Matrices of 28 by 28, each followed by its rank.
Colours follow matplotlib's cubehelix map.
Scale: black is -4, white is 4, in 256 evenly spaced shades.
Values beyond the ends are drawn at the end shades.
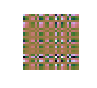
one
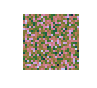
full rank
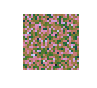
full rank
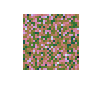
full rank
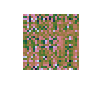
five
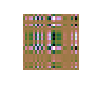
one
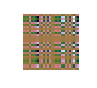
one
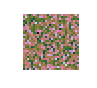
full rank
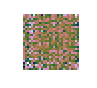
five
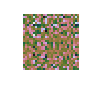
five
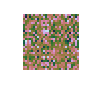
five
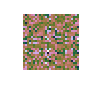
five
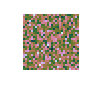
full rank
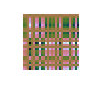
one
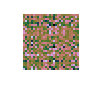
five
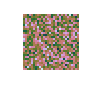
full rank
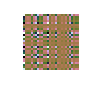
one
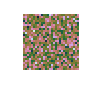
full rank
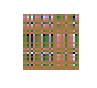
one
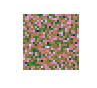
full rank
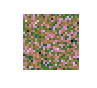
full rank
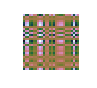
one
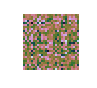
five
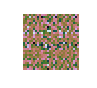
five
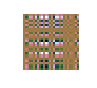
one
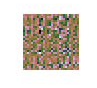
five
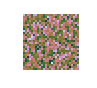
full rank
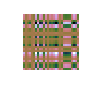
one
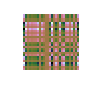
one
